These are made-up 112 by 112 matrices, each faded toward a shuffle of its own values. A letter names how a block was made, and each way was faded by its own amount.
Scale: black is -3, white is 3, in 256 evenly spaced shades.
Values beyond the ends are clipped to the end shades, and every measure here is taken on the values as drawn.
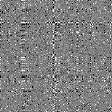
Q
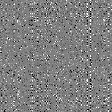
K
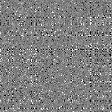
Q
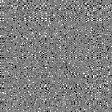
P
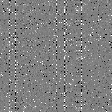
K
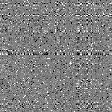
P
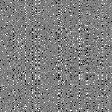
K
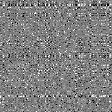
P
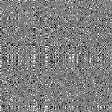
P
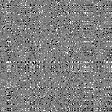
P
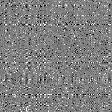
P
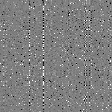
K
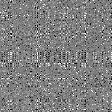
Q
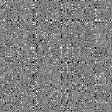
Q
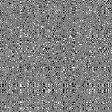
P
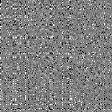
Q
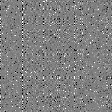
K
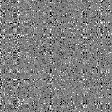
Q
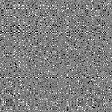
P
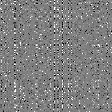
K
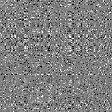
P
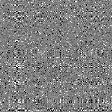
Q
